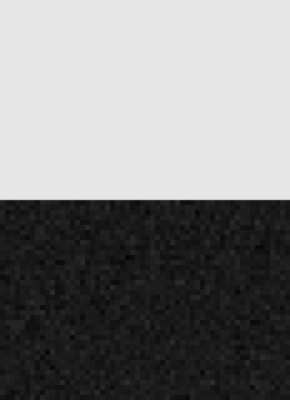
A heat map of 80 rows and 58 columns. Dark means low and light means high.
The table splits into 2 rows of 1 panel. Panel 1,1: very high, flat. Panel 2,1: very low, fine-grained, faint in contrast.
